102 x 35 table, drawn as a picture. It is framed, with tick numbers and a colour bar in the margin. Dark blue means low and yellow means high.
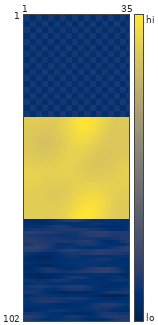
It is made of 3 by 1 panels. Panel 1,1: very low, checkered, faint in contrast. Panel 2,1: very high, smooth, faint in contrast. Panel 3,1: very low, streaked across, faint in contrast.
